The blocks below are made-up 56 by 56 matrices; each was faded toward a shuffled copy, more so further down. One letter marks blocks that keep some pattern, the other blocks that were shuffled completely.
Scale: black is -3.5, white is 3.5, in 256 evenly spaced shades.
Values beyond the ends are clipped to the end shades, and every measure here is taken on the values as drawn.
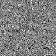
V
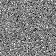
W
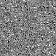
V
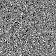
W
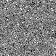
W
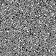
W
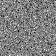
W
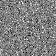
W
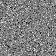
W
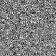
V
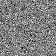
W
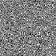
V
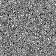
W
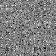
V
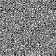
V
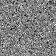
W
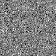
V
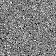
W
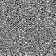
V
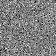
W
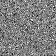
W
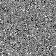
W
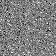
W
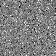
W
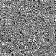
V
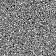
W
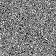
W
